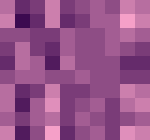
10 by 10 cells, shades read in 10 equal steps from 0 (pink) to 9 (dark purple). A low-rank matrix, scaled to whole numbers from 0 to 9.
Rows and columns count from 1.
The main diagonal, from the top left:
3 9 6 7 3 4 5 6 5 2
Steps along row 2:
up down down up down down same down up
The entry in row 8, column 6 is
5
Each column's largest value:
7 9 7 8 7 6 5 6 7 7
